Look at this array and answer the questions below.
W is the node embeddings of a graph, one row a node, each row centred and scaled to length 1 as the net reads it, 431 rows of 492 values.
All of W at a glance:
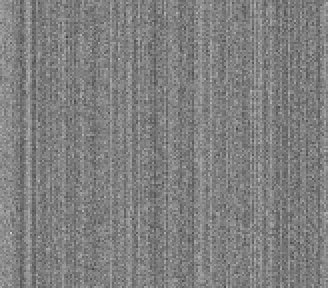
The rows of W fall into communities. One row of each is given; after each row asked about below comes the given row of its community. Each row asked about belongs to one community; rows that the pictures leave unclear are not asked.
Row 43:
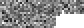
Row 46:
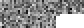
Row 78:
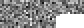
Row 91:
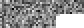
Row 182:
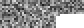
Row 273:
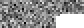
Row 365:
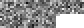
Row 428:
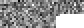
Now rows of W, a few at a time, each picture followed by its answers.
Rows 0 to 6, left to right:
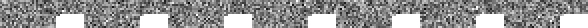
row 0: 273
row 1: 91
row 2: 428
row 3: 428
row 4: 365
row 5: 273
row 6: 46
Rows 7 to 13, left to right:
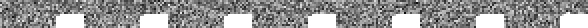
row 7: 273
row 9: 182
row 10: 273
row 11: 365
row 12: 91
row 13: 46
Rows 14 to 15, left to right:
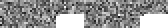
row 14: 365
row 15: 43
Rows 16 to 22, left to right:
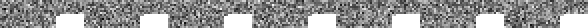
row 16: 273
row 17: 365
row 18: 273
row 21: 182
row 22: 365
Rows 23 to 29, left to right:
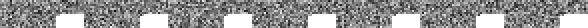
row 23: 428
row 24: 78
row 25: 91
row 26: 365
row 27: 273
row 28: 428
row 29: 43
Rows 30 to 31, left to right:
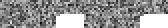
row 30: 365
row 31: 91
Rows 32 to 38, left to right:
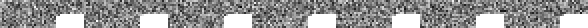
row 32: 365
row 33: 182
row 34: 78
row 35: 182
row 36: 43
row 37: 43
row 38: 273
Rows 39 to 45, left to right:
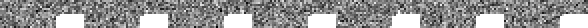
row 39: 46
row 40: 273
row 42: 428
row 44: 365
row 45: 91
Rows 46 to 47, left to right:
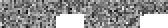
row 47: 182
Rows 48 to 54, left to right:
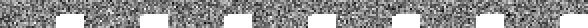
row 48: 78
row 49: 428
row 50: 365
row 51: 46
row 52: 43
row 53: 43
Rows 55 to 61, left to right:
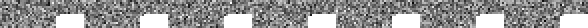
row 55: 182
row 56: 273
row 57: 428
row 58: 428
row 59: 46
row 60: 273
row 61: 91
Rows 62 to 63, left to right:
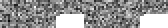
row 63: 78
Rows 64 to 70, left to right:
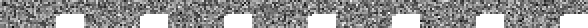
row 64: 78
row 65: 46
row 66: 182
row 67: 273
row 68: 43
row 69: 78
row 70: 182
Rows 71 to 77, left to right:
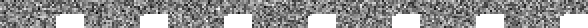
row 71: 46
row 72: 365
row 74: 78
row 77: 46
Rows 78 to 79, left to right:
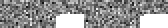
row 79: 78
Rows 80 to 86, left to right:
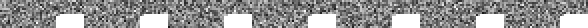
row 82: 43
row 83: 182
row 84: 365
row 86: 78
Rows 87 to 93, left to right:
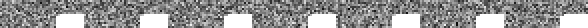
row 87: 182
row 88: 43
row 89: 43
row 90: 182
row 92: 46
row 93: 43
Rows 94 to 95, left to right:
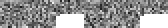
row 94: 365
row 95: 428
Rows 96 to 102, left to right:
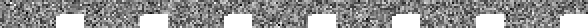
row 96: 46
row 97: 428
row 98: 365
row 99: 365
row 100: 91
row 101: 428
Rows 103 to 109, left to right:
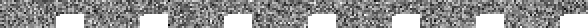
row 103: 273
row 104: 273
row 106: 182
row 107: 91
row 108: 43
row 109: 182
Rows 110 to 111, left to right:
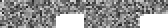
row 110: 365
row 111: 428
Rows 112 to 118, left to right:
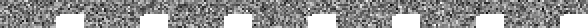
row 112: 273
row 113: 43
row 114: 43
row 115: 273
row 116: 46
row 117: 182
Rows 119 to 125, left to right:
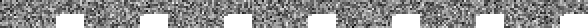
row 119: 43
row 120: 365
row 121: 78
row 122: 182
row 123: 365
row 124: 365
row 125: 43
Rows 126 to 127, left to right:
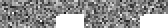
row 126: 78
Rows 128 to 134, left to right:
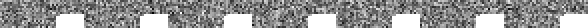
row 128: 365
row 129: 46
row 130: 78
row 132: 365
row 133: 78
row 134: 273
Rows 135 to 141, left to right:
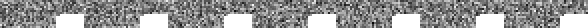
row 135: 273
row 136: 273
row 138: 91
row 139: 46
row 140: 273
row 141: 43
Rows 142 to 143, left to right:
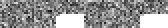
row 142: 273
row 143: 365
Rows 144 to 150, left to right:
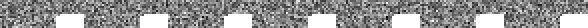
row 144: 273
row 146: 43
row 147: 43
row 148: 91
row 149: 428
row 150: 182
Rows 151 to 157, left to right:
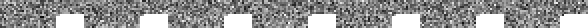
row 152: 273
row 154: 182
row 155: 273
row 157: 182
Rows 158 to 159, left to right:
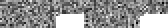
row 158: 428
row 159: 273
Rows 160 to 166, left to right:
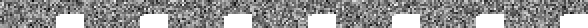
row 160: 365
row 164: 365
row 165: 428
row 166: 182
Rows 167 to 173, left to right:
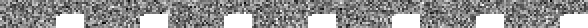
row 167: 43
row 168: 273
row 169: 365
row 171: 273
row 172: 365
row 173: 182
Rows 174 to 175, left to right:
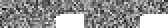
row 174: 182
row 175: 91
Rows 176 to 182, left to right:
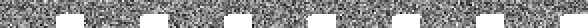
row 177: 365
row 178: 182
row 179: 78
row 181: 182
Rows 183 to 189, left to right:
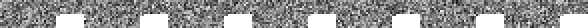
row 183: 365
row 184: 182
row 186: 46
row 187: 182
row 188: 91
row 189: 365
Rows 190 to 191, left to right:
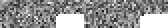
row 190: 91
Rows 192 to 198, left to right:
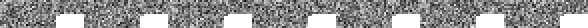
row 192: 365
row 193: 78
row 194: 428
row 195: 78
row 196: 365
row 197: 273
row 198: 428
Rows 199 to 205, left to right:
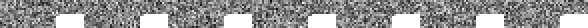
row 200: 46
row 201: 91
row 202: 182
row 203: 273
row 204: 365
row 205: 365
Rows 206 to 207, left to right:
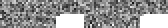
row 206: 43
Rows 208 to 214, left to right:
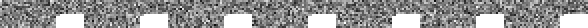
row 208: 182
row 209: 273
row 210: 91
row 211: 365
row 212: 43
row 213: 273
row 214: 182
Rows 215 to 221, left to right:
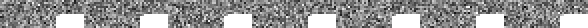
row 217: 78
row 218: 273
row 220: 182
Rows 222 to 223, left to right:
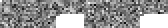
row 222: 91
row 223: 428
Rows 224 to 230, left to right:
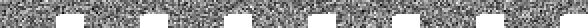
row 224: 91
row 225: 43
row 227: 182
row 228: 46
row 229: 428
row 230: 91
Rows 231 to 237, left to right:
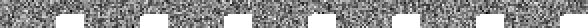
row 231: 428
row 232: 91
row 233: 273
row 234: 46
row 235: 46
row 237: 428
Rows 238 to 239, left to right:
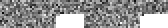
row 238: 365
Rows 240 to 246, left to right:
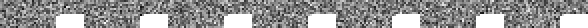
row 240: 91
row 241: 91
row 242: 365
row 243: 46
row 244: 46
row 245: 365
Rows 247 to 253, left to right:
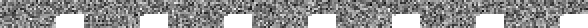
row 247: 182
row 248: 273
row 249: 428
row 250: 365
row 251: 182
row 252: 365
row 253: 182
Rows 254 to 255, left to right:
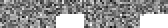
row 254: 46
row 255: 43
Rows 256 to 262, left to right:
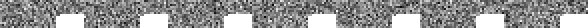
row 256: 273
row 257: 78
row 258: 273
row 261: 91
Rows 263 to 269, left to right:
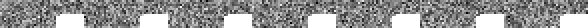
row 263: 365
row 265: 91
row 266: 91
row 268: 182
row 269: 46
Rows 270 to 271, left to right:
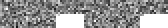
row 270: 365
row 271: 91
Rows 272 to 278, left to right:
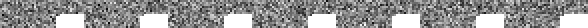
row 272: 46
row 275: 428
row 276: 428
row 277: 182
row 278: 43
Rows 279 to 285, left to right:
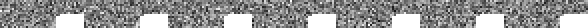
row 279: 428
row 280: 182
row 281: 46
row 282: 78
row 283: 43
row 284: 78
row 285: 182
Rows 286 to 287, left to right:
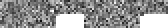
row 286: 365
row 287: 273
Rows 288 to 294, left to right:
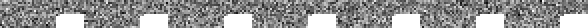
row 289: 78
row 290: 182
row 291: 43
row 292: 365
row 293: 182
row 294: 182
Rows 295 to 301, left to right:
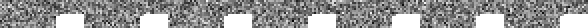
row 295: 182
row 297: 428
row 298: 273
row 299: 78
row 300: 43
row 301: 91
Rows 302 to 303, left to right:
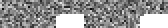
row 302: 182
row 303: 273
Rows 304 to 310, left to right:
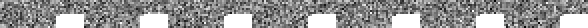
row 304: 365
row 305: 43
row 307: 78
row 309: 182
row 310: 91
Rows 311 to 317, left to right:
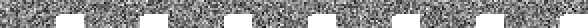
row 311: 91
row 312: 428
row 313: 46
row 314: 78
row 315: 428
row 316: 78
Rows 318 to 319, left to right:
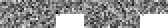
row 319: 365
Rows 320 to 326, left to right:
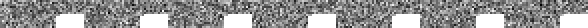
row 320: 78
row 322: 365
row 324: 78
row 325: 91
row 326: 273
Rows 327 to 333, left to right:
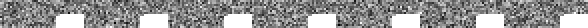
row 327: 365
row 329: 91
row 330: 182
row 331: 428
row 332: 365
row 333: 365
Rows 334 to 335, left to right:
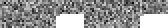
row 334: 428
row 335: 182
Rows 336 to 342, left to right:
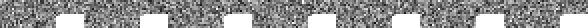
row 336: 78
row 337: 46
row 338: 273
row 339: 182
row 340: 182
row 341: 91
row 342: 91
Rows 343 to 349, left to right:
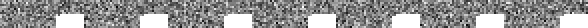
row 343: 43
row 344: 43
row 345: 46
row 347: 78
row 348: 273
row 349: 273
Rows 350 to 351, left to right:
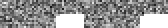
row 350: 182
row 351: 43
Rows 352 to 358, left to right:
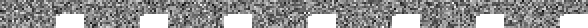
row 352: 43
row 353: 428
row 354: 428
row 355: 78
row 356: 78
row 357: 365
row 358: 428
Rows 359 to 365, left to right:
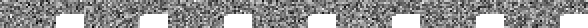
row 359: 78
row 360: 428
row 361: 182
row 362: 91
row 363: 428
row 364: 365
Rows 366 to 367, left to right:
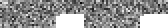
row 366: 273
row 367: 182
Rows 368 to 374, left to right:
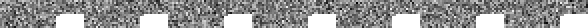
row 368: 78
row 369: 273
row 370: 182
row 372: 428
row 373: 182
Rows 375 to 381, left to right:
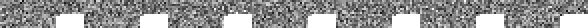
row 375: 273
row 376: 182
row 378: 78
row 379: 43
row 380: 182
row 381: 91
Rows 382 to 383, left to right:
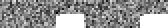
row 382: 43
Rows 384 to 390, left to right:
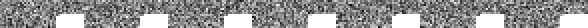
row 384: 428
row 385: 43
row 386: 43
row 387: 365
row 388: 182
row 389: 43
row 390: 91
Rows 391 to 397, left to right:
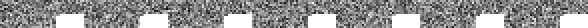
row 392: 273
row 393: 428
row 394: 91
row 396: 428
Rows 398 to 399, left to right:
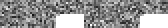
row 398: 365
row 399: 78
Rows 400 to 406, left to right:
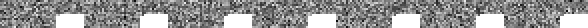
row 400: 43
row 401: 43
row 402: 78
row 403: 365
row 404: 43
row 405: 43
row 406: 365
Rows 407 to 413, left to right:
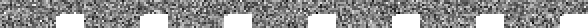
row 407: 428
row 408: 91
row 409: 428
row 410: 78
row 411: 182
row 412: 182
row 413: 273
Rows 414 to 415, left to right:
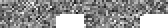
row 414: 428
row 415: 46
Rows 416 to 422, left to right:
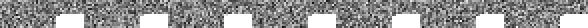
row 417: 273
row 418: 365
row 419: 428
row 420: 273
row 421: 91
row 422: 46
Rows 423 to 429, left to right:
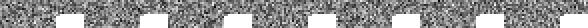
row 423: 182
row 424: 365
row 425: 78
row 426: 273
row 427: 365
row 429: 273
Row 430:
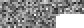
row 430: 91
